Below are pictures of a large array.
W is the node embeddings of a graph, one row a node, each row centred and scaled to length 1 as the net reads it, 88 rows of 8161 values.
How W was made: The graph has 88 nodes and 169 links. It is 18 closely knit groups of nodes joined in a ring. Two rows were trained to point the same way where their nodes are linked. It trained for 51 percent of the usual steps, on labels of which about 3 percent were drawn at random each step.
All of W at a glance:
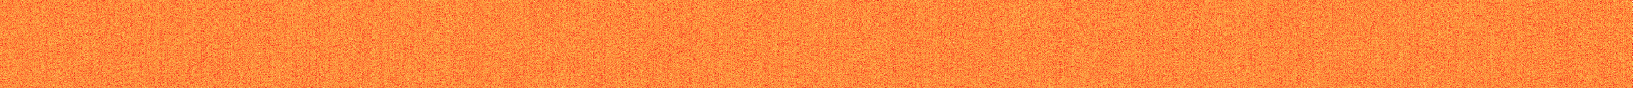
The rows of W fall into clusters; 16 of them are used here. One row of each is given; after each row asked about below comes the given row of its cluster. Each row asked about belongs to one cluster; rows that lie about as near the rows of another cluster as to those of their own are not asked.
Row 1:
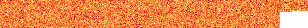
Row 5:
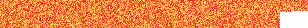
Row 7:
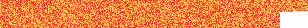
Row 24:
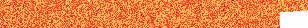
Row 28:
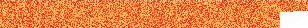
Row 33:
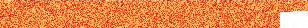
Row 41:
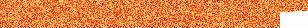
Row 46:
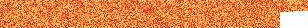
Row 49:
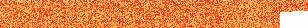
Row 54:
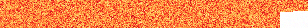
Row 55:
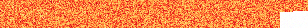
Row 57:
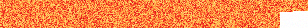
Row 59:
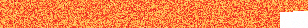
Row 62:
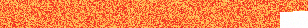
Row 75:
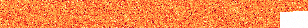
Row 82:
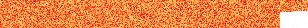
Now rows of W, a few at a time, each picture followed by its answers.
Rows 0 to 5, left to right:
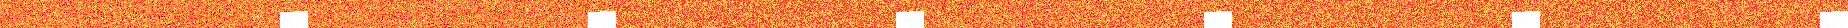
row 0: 1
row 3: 7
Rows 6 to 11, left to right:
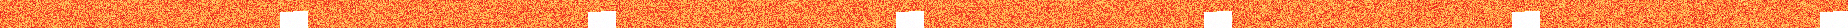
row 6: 24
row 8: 62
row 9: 62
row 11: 28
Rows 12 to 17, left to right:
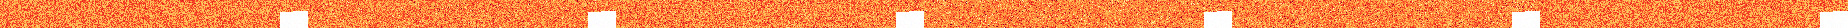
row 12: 5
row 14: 54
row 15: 57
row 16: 57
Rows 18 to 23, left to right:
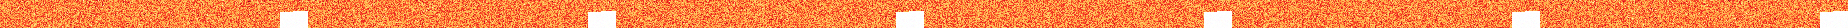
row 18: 75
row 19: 59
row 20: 62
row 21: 28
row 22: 75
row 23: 5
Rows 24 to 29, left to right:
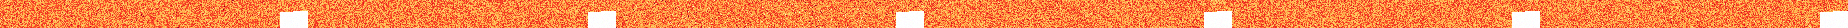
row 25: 5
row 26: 5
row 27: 46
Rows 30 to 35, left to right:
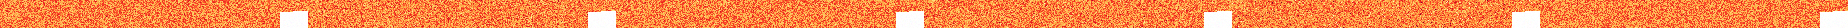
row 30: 41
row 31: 59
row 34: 33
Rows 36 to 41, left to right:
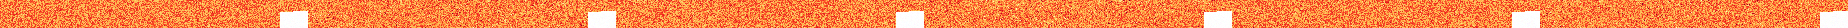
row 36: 24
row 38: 49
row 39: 82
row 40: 7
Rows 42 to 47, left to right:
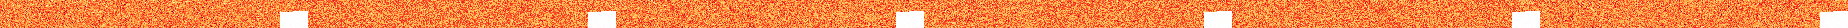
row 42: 62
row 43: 7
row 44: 54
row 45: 55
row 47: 28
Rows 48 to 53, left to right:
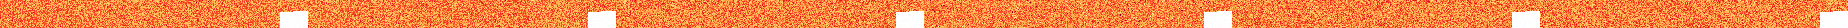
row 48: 24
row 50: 33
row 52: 54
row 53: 46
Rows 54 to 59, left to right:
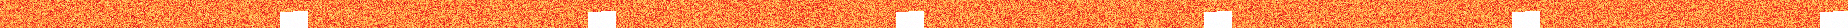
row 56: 49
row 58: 54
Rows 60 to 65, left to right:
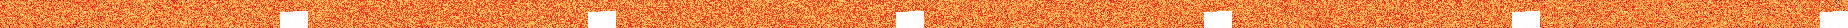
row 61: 41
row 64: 41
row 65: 82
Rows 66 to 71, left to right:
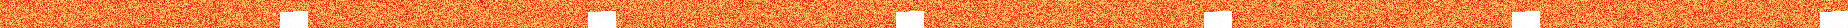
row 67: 7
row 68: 5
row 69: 62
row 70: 24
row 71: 1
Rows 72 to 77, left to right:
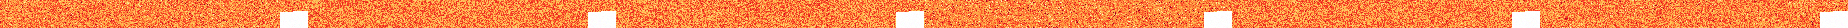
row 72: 41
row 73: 33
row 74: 49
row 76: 7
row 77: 41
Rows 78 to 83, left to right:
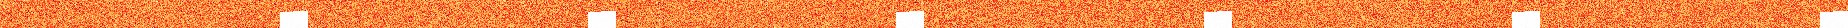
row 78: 33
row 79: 82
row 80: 33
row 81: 55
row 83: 28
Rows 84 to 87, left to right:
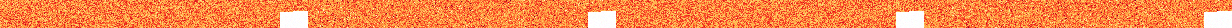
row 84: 75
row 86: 24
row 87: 49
